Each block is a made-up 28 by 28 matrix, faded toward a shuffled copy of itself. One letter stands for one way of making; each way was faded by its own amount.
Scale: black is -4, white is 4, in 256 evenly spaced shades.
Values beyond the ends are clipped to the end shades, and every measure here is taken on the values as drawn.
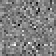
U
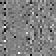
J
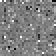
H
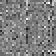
J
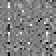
J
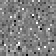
H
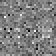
U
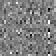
J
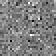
U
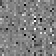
H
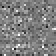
H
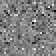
U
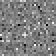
H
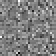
J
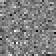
U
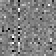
J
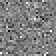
U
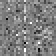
J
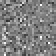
J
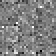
U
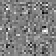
J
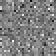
U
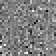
U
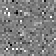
H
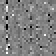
J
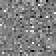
H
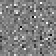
H
